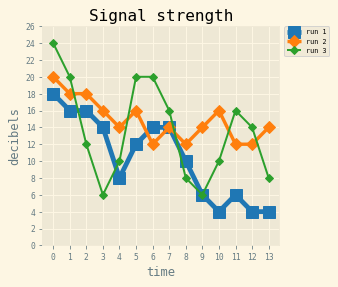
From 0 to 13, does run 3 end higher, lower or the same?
lower
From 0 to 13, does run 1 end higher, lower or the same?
lower
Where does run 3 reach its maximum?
0
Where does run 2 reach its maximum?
0
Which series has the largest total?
run 2
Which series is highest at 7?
run 3
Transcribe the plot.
Title: Signal strength
x-axis: time, ticks 0 1 2 3 4 5 6 7 8 9 10 11 12 13
y-axis: decibels, ticks 0 2 4 6 8 10 12 14 16 18 20 22 24 26
Legend: run 1, run 2, run 3
Values:
run 1: 18 16 16 14 8 12 14 14 10 6 4 6 4 4
run 2: 20 18 18 16 14 16 12 14 12 14 16 12 12 14
run 3: 24 20 12 6 10 20 20 16 8 6 10 16 14 8
